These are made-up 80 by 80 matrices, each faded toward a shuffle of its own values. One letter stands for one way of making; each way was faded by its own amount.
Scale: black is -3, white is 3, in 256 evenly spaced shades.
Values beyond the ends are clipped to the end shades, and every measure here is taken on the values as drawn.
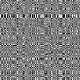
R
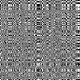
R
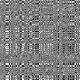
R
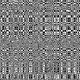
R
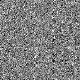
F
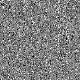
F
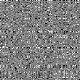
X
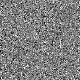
F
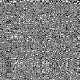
X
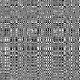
R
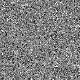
F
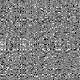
X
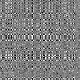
R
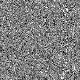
F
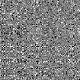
X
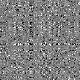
X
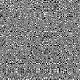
X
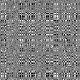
R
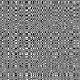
R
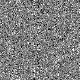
F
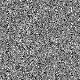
F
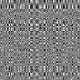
R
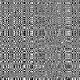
R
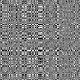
R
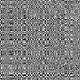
R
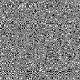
X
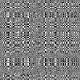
R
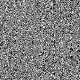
F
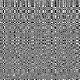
R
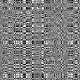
R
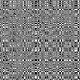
R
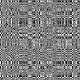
R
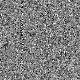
F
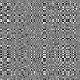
R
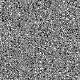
F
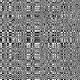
R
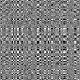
R
